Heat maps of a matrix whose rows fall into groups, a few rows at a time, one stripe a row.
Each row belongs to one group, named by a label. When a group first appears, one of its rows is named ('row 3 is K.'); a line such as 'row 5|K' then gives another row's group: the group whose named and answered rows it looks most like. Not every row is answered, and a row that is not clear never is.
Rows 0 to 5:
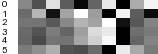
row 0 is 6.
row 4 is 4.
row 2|4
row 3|4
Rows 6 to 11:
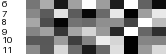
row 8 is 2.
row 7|6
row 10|4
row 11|6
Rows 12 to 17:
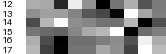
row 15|4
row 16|2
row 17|2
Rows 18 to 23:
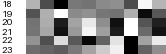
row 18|2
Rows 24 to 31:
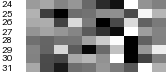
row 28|4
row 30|4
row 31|2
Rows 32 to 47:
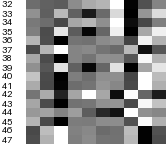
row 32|4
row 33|6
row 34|4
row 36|2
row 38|2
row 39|6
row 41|2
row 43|2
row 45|2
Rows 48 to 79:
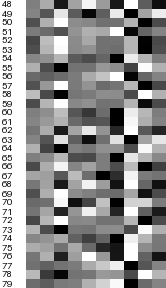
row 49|6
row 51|4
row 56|4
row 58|2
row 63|6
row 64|2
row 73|2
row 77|4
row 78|2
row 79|4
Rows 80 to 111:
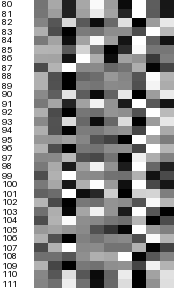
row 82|6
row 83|2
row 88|2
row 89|2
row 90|6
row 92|2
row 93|6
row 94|2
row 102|2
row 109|2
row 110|6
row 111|6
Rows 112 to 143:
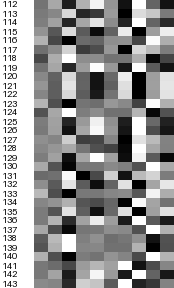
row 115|6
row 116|2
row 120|6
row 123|2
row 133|2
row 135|6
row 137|2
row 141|4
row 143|4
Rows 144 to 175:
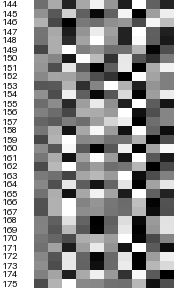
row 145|6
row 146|2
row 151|6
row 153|4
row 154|6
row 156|4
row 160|6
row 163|4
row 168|6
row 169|6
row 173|6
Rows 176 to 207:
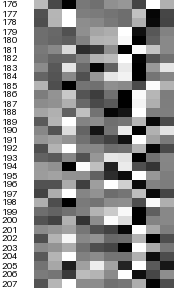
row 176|2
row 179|4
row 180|4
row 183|6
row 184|4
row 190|6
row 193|4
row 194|4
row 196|4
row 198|2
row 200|4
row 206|4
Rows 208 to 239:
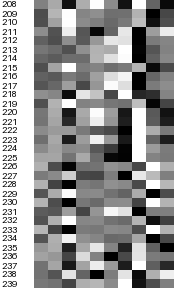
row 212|4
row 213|4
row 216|4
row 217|4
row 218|4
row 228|2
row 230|2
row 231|4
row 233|2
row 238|6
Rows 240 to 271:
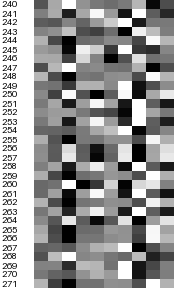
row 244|2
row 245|4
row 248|2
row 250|6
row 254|4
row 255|2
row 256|6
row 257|6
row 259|2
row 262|2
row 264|6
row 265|2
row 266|2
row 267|4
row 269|4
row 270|4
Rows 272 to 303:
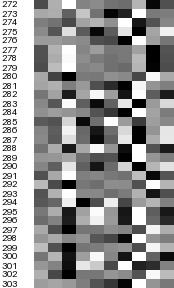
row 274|4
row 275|6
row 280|2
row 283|6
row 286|6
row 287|6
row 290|6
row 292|2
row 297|2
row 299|2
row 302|2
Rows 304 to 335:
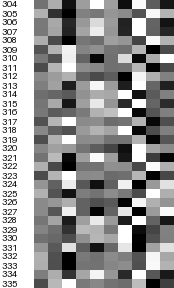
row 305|2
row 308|2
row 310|6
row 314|4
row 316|4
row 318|4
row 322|2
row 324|6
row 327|6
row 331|6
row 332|2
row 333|2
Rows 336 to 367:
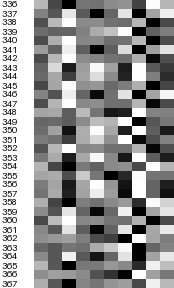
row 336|2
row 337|6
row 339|4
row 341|6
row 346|6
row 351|4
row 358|2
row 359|6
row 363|4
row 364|6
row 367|2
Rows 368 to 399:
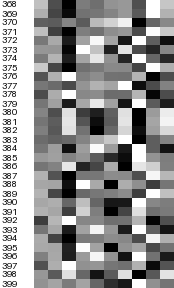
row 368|2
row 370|4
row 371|2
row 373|4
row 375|2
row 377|4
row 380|6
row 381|6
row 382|6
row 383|4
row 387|2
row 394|2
